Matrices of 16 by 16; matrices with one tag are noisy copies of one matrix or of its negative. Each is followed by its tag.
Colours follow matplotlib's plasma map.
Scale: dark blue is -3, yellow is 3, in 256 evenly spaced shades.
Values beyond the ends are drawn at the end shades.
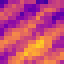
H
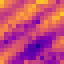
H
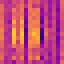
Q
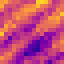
H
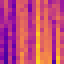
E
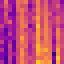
E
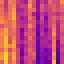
E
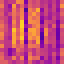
Q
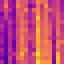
E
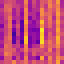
Q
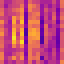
Q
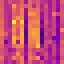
Q
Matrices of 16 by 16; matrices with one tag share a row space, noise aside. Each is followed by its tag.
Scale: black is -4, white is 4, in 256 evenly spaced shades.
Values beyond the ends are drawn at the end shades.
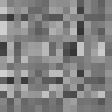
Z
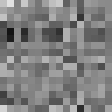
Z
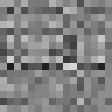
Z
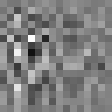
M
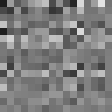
Z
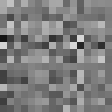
Z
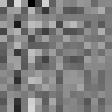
M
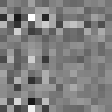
M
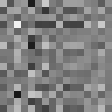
M
